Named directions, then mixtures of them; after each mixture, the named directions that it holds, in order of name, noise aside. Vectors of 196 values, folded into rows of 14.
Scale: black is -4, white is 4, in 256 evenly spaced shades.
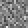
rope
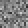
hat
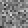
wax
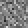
rope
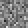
hat, rope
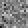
hat, wax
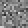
wax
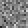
hat, rope, wax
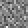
rope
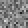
hat, rope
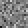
hat, rope, wax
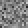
hat, rope, wax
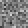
wax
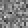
hat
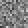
rope, wax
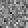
hat, rope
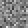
hat, rope, wax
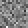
hat, rope, wax
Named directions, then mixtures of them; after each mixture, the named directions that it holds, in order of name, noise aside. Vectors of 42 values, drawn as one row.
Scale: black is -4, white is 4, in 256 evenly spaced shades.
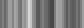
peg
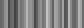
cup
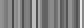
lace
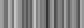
cup, lace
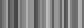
cup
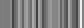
cup, lace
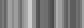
peg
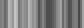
cup, peg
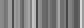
lace, peg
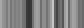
cup, peg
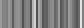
lace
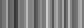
cup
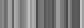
lace, peg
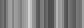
peg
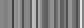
lace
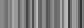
cup, lace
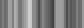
peg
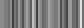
cup, lace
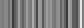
cup, lace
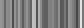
lace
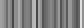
lace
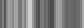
peg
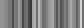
lace, peg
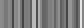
lace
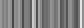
lace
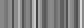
lace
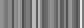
lace
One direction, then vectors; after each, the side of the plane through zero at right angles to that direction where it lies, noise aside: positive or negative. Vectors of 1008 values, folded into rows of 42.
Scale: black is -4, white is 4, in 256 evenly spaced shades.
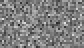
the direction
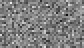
positive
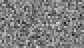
negative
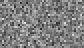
positive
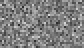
positive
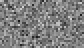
negative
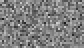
negative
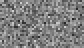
negative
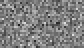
positive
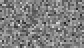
negative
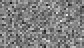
negative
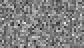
positive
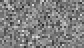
positive
